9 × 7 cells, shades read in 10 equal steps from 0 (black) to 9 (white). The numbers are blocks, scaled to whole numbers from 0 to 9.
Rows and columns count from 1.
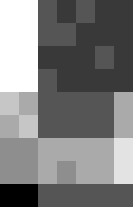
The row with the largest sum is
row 7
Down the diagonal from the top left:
9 9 2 2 3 3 8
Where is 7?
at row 5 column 1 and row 6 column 2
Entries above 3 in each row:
2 2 2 2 3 3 7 7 0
